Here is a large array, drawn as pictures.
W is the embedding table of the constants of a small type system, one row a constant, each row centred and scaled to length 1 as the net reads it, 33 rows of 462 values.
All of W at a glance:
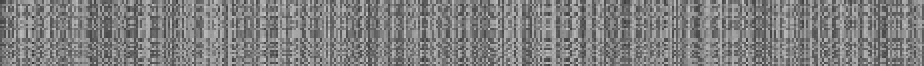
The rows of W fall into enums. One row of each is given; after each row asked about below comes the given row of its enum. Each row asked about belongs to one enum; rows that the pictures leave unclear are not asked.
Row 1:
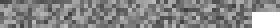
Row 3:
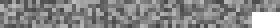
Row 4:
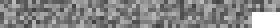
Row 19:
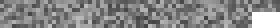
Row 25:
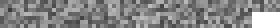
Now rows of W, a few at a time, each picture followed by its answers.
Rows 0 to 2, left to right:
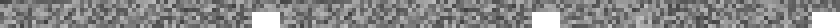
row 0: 1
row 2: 19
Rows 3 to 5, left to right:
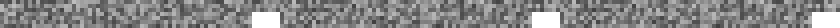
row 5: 4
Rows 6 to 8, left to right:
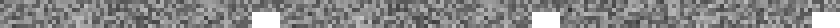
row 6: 19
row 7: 19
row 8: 25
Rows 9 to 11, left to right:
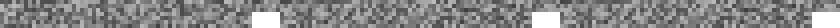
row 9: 3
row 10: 1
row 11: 1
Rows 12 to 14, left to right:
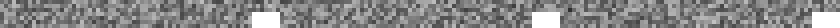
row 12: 4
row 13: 1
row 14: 25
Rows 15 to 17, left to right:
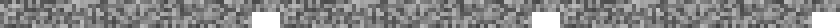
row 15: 3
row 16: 3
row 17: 3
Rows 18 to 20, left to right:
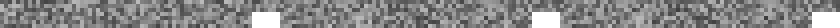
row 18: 3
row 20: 19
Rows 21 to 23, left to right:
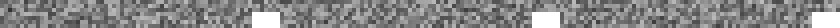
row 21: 25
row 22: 1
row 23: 4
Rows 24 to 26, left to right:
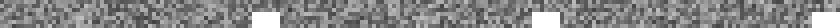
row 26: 4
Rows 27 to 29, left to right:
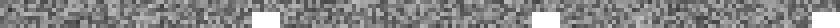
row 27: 25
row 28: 3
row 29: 19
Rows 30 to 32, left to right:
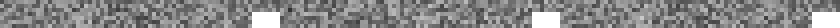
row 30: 19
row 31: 25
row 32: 19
